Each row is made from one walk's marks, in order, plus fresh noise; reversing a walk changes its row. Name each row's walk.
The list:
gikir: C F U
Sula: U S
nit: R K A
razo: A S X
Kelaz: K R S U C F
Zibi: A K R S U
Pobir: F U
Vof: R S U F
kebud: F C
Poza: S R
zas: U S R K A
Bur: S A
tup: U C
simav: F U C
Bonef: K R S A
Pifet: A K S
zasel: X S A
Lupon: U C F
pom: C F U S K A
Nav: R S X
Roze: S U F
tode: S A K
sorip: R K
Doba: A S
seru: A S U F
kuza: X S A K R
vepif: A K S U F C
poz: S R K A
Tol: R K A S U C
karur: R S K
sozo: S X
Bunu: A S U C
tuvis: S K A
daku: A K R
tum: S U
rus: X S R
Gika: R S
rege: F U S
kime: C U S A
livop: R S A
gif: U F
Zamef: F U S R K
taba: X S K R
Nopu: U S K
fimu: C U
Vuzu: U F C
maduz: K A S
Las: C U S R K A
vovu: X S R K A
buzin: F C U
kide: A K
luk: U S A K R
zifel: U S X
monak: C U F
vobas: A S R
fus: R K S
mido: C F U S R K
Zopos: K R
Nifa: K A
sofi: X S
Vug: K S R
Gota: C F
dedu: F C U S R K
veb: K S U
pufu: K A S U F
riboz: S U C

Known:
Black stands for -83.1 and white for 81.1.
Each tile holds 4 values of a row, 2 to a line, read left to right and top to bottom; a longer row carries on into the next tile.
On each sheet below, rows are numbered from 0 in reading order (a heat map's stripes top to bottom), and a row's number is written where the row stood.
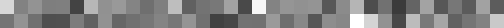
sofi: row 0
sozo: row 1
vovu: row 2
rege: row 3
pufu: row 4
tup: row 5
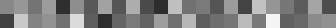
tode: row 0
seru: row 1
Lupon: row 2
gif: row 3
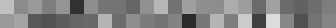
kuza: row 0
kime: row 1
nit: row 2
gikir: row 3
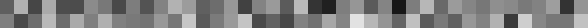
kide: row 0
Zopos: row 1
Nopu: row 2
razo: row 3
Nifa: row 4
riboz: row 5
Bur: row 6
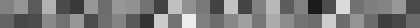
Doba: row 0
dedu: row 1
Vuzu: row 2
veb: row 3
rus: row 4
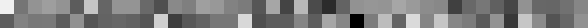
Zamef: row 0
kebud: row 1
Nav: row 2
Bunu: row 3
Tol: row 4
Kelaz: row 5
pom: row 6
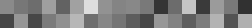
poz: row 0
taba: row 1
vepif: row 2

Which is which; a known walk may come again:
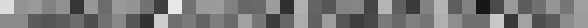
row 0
zasel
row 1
dedu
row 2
Pobir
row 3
daku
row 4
vobas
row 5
veb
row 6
Poza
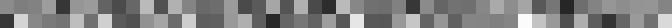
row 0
Bur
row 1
zas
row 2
Sula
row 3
seru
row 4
zifel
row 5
fimu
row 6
maduz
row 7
karur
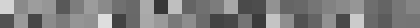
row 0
Roze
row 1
luk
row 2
vovu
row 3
pom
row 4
Gota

